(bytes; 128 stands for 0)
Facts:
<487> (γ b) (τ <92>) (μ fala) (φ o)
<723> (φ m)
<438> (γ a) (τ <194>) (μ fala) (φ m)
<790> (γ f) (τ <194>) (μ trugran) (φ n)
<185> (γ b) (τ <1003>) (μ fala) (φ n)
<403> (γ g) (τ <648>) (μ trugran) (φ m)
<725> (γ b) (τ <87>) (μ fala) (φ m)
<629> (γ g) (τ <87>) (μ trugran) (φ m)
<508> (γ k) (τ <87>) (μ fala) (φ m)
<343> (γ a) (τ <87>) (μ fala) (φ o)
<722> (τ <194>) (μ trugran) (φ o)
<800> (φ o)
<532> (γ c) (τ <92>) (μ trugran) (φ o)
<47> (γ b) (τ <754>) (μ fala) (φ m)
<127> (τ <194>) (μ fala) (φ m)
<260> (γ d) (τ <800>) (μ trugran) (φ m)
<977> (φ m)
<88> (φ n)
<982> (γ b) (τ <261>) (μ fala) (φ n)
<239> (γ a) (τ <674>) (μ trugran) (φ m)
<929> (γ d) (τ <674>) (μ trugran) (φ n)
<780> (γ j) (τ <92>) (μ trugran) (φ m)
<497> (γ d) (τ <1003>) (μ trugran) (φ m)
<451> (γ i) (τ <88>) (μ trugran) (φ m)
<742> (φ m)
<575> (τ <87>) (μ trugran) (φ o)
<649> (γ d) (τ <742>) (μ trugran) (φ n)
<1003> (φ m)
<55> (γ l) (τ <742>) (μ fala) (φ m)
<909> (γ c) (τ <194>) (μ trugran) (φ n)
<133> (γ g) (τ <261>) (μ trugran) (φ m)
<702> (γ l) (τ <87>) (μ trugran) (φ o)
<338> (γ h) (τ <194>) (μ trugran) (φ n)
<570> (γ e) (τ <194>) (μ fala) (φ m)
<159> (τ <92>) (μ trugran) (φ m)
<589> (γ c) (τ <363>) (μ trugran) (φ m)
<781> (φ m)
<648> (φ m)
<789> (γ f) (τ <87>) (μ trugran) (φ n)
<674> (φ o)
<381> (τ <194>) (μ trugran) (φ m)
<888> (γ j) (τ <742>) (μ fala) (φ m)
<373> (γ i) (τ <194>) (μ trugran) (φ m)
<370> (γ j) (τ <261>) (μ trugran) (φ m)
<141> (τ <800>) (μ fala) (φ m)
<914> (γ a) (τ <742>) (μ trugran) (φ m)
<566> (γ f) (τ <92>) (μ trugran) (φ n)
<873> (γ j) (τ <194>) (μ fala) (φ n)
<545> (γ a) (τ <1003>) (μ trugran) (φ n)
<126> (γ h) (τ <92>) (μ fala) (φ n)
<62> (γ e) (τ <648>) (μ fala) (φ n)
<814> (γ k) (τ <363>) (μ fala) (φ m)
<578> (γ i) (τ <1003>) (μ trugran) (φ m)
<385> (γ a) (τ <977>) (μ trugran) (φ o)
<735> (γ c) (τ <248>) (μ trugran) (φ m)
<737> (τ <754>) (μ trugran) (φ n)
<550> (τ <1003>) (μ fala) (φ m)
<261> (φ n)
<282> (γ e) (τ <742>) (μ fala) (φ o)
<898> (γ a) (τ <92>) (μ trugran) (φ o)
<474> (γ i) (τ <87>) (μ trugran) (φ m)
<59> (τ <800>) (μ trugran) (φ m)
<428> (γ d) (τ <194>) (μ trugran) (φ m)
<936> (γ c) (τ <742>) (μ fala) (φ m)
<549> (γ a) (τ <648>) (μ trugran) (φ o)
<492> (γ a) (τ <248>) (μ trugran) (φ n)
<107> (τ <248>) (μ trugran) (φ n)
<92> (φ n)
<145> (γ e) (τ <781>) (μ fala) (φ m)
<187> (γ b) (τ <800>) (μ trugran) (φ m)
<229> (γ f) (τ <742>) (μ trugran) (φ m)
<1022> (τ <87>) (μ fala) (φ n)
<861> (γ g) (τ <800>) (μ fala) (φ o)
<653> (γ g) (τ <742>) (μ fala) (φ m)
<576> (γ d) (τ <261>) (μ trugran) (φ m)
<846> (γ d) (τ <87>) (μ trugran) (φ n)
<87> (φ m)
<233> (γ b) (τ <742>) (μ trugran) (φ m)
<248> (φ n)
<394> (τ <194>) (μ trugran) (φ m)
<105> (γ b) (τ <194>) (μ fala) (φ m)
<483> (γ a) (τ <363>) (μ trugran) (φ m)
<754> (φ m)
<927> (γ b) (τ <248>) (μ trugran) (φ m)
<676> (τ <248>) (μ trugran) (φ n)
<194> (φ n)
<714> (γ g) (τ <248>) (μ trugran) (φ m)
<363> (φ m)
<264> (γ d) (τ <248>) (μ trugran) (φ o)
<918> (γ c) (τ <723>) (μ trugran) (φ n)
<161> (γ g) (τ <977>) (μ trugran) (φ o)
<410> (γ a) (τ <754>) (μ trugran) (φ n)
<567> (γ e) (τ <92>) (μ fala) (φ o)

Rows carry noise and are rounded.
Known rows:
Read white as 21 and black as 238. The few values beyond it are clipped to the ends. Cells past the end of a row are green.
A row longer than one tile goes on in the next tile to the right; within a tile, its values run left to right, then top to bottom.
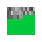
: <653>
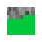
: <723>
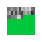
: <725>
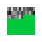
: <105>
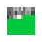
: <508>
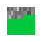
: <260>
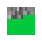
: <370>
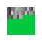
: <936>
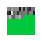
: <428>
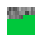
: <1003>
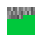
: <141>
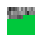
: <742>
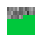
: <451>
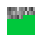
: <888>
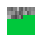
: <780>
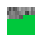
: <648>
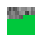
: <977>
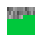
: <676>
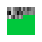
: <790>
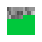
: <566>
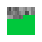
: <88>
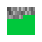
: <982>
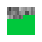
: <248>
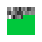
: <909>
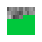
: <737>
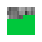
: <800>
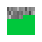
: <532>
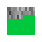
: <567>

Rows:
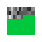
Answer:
<338>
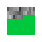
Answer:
<929>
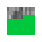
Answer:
<161>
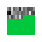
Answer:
<570>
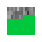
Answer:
<578>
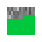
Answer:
<264>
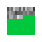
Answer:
<846>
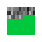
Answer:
<373>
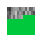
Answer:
<126>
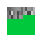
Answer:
<229>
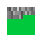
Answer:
<47>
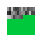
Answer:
<194>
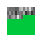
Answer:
<87>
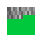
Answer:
<145>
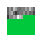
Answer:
<629>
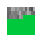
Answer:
<861>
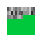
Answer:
<1022>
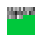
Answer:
<702>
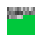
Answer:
<789>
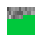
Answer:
<918>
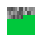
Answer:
<233>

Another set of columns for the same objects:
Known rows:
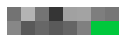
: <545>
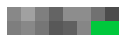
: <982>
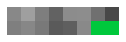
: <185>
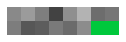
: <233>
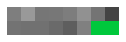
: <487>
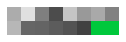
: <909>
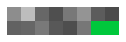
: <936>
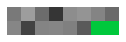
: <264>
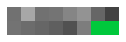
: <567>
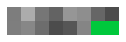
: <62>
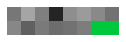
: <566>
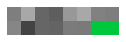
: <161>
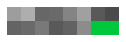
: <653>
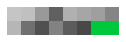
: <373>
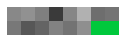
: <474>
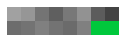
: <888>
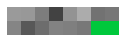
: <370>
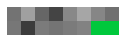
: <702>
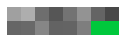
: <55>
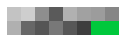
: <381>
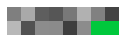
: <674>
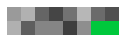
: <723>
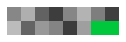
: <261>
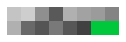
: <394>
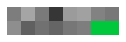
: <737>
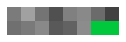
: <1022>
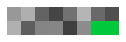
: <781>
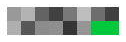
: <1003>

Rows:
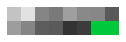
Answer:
<438>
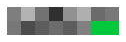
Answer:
<914>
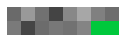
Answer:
<575>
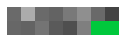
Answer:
<343>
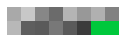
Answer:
<722>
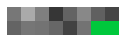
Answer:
<508>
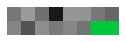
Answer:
<846>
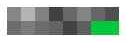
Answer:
<814>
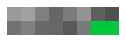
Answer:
<47>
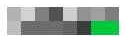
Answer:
<338>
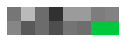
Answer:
<918>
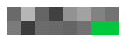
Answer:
<532>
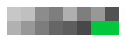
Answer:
<873>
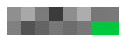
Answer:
<59>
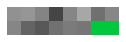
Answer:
<451>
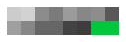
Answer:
<127>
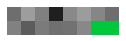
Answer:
<789>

